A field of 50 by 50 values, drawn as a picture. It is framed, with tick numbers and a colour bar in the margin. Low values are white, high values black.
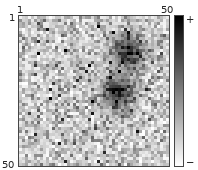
Histogram: skewed, a long tail of high values. Odd rows or columns: none. Bumps: two. Average level on the scale: 30%.
